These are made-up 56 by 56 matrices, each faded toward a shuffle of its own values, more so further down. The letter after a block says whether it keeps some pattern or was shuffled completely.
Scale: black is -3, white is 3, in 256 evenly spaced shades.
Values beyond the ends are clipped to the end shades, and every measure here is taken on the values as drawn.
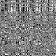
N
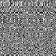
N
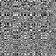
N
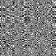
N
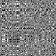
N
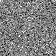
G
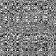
N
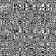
N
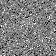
G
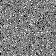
G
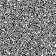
G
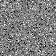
G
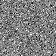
G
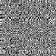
N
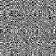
N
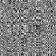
N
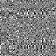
N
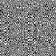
N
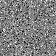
G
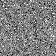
G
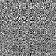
N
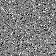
G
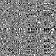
N
